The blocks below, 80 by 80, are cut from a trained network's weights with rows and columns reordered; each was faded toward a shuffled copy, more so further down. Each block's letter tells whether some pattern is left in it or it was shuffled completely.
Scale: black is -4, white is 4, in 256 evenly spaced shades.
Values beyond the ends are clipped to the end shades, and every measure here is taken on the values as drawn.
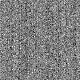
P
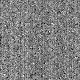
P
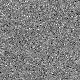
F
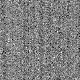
P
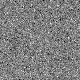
F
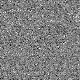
P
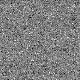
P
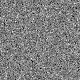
F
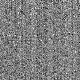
P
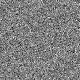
P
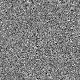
P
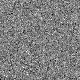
F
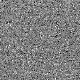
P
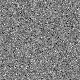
F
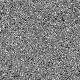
F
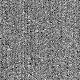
P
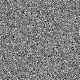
P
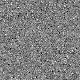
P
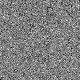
P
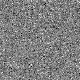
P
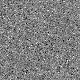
F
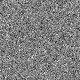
F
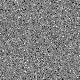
F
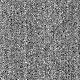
P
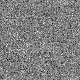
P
